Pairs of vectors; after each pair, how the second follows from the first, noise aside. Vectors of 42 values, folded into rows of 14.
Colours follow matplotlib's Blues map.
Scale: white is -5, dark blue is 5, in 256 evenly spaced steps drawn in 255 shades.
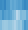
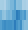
negated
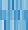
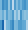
negated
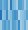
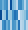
scaled up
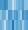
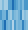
negated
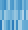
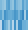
negated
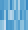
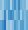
negated
